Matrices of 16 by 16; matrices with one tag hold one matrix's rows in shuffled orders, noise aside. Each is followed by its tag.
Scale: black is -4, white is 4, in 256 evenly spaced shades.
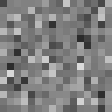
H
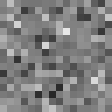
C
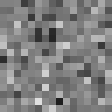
C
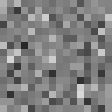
H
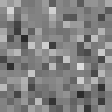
H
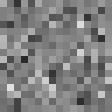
H
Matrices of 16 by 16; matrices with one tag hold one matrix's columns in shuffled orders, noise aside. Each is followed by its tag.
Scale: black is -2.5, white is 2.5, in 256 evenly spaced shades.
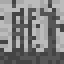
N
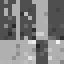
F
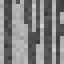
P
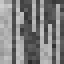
P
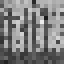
N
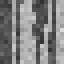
P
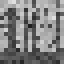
N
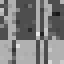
F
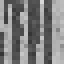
P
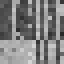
F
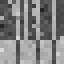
F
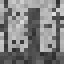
N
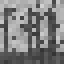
N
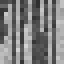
P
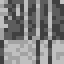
F
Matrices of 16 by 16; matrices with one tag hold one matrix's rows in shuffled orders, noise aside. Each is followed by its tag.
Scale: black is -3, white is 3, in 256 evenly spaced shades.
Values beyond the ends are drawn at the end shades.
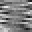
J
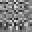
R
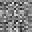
R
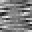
J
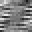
J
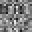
R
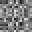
R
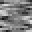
J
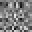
R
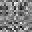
R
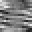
J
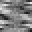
J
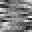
J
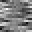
J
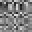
R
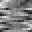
J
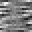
J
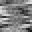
J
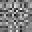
R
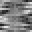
J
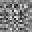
R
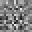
R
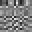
R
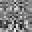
R
